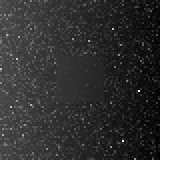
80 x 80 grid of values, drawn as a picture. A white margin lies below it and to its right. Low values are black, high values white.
The centre is the calmest part. The field climbs toward the left. There are no regular stripes. No single row or column stands out from its neighbours. Overall the values sit about 20% of the way up the scale. An odd patch, calmer than its surroundings, sits in the centre.
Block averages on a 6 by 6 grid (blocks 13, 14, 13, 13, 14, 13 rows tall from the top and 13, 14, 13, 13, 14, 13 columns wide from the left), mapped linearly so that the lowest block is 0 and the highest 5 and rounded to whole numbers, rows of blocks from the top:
5 4 3 2 1 0 | 5 4 3 2 1 0 | 5 4 3 2 1 0 | 5 4 3 2 1 0 | 5 4 3 2 1 0 | 5 4 3 2 1 0
